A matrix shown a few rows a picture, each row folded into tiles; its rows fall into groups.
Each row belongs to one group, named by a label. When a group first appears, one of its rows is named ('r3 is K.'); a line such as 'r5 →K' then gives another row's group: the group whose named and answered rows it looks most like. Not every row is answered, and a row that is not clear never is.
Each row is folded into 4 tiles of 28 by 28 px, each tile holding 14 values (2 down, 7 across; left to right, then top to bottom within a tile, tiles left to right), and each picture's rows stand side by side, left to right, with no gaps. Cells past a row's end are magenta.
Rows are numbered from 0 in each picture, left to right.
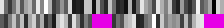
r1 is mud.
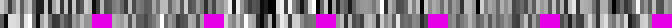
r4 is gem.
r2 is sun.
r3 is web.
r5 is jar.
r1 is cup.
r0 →sun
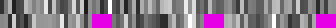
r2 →cup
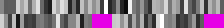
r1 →cup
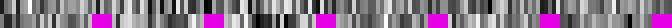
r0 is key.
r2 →cup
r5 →key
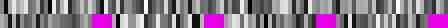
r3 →key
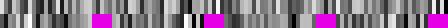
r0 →sun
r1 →gem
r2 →gem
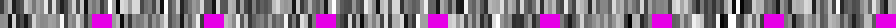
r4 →cup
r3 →mud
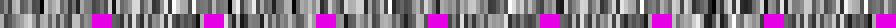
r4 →key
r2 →jar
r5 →key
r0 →sun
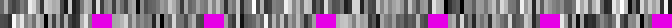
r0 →mud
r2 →key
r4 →web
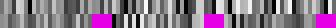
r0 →gem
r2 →jar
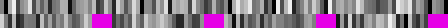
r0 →jar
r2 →jar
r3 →key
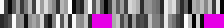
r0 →mud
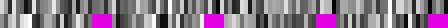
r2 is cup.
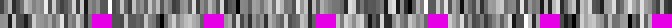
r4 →cup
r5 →key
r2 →web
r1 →web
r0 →web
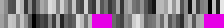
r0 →cup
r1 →sun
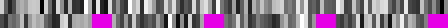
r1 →gem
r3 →mud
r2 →web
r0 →mud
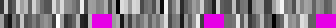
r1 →jar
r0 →gem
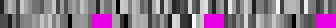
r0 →key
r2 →key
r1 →jar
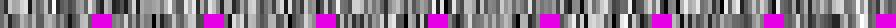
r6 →jar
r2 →sun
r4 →gem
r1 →web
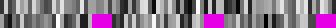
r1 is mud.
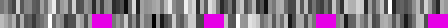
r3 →jar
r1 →web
